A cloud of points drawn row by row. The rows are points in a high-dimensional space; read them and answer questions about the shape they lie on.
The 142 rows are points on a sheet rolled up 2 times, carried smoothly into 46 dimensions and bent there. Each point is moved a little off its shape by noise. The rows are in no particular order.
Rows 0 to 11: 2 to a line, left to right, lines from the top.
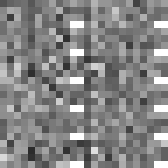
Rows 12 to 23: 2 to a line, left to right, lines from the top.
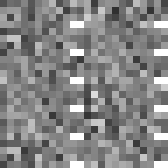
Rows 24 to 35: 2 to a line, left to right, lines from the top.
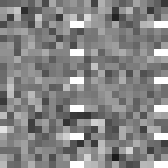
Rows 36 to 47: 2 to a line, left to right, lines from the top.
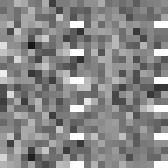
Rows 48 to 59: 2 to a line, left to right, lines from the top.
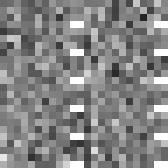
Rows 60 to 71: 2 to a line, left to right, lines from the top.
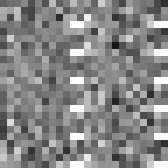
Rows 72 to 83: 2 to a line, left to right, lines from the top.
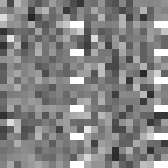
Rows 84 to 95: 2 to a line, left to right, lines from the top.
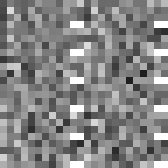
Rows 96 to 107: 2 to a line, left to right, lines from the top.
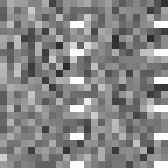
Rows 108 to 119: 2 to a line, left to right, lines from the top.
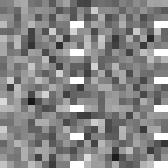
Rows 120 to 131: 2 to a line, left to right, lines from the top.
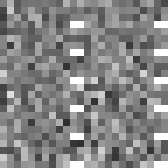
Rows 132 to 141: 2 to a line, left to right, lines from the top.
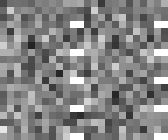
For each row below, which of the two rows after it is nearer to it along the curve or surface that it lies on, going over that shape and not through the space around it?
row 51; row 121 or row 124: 121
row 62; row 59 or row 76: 76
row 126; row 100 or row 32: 100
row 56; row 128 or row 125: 125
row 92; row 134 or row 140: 134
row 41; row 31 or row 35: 31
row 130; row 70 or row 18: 70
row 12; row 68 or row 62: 62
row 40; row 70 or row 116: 70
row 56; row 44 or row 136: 44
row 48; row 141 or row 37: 37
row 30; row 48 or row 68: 68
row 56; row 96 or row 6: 6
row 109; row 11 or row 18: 18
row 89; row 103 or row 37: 103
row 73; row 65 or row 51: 65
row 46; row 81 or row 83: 83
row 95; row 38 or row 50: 38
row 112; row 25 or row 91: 91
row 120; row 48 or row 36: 36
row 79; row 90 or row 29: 29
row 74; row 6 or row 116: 6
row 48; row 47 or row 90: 47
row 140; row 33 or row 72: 72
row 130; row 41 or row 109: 41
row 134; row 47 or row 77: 77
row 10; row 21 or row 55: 21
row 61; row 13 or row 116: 13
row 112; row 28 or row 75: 75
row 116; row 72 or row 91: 91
